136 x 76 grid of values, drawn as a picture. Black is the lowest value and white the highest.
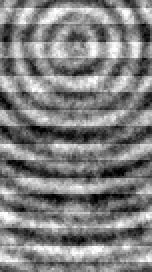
Stripes: horizontal, repeating 8 times. Rings: centred on the top middle. Slope: none. Average level on the scale: 50%.
